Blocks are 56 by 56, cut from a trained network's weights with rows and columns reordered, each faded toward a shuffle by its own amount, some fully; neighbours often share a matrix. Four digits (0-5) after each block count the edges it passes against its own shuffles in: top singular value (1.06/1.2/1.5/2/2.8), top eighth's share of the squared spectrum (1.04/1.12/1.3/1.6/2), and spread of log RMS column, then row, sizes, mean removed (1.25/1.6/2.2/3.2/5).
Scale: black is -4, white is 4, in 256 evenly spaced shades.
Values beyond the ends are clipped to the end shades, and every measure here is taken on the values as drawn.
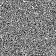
1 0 0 0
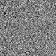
3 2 0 1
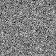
2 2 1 0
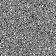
0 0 0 0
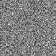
3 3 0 1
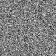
2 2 0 0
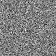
0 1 0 0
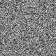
2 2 0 0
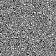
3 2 1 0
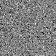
1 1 0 0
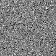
1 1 0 0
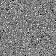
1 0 0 0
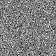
0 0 0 0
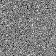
2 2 0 0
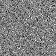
1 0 0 0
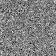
1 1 0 0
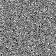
0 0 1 0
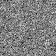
1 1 0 0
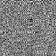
4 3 1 2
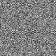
3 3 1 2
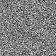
1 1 0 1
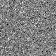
0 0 0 0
